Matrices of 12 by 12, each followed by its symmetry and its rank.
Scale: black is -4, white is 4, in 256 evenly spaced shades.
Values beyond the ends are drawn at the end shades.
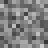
antisymmetric, full rank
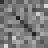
symmetric, full rank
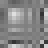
symmetric, rank one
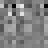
neither, rank two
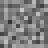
antisymmetric, full rank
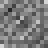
symmetric, full rank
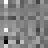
neither, rank two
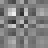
symmetric, rank one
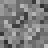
symmetric, full rank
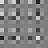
symmetric, rank one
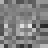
neither, rank two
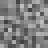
antisymmetric, full rank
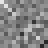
symmetric, full rank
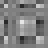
symmetric, rank one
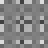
symmetric, rank one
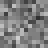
antisymmetric, full rank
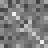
symmetric, full rank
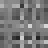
neither, rank two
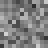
antisymmetric, full rank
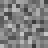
antisymmetric, full rank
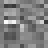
neither, rank two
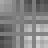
symmetric, rank one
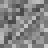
symmetric, full rank
